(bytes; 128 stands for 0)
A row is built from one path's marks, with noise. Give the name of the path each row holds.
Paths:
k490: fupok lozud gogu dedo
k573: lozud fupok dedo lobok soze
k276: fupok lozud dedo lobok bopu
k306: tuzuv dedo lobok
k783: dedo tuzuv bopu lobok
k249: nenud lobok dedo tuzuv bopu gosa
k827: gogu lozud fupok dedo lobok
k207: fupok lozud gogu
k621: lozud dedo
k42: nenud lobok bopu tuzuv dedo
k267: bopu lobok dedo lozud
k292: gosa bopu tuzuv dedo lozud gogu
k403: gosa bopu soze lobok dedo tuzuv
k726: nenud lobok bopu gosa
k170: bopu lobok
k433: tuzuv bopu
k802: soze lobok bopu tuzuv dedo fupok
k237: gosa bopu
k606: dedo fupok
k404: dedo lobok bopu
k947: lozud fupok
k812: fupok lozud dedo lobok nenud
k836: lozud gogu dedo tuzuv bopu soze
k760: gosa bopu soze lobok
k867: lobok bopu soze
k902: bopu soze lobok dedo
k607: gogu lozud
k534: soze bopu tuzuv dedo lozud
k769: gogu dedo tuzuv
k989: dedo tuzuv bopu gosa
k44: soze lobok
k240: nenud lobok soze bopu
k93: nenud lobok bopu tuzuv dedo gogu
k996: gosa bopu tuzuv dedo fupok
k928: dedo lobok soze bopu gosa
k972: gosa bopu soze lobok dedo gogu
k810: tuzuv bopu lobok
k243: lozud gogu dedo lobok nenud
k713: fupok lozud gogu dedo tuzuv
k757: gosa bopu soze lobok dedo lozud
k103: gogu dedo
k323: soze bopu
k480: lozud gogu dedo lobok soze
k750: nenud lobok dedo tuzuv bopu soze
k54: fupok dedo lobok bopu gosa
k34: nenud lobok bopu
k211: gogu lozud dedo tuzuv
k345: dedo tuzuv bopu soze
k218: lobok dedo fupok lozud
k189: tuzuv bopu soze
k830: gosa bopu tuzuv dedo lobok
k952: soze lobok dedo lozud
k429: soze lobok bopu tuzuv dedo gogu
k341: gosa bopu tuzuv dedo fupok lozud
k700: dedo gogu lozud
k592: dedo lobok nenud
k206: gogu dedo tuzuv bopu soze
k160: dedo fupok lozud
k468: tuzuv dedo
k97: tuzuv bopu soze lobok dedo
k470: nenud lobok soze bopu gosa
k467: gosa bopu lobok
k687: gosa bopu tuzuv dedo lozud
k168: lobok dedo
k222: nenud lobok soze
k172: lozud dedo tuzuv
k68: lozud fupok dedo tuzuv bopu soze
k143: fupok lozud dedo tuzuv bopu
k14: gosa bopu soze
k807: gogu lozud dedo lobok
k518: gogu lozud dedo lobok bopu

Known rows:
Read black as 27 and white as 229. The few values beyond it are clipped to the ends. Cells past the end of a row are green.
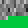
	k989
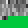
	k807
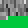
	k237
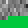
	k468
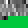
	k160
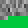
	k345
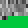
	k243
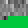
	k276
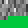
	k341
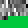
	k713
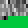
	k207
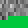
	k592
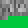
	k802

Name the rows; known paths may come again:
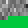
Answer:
k468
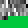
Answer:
k713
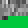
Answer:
k573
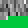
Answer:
k467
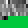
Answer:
k160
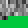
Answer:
k812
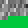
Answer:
k836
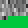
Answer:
k607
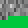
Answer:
k592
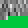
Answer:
k34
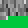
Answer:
k237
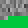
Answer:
k345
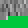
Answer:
k170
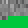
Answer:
k168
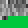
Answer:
k807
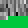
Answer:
k14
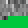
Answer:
k276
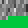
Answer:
k687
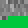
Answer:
k267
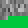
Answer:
k802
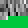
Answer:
k760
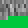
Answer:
k902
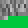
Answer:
k97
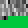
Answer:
k207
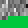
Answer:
k769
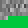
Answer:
k429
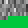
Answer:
k341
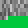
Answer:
k42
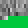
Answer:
k189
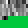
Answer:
k827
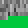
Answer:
k44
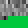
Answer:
k947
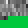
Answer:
k606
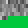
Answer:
k518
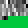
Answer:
k490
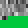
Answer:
k243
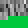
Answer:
k928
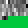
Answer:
k700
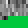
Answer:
k218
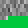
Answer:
k783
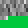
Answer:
k830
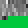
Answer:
k621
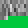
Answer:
k750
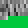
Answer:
k867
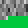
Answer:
k989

